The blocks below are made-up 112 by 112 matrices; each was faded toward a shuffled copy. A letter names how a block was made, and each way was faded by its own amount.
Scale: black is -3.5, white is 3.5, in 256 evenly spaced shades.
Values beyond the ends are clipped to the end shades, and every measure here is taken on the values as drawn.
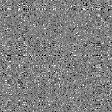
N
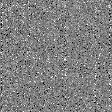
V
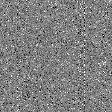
V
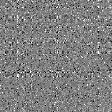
N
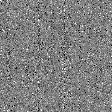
V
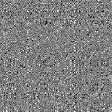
N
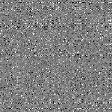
N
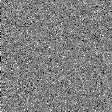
V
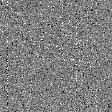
V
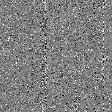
V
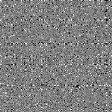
N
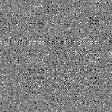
N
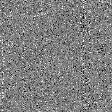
V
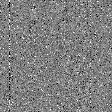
V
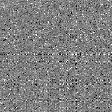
N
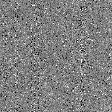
V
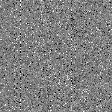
V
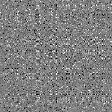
N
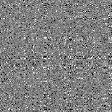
N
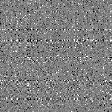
N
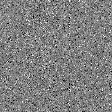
V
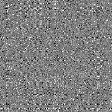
N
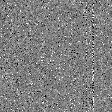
V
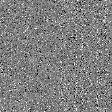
V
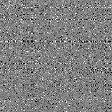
N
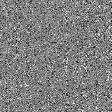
V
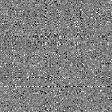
N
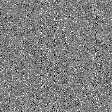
V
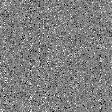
V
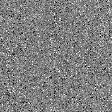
V
